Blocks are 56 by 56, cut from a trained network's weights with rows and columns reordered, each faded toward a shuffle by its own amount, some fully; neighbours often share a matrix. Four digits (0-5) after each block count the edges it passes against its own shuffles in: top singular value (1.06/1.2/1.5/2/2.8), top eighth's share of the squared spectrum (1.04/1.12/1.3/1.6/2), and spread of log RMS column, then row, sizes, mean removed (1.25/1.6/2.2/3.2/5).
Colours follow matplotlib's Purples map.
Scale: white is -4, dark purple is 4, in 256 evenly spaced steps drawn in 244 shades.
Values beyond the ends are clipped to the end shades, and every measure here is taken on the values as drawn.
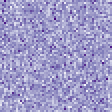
2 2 1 0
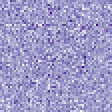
3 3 1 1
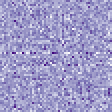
3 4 1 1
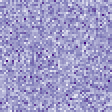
2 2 0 0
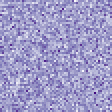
0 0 0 0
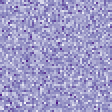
0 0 0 0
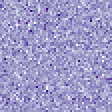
1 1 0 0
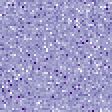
0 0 0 0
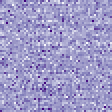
2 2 1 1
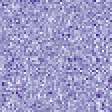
3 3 2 1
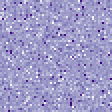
0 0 1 0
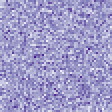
2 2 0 0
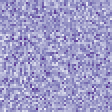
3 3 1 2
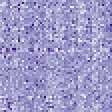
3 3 0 2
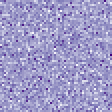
0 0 0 0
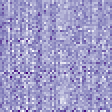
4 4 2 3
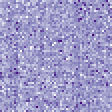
1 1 0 0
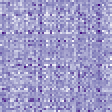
4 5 1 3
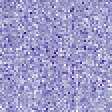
2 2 0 0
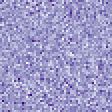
2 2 1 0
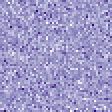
1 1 0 0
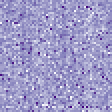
1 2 0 1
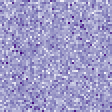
1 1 0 0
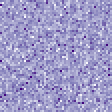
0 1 0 0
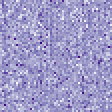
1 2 0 0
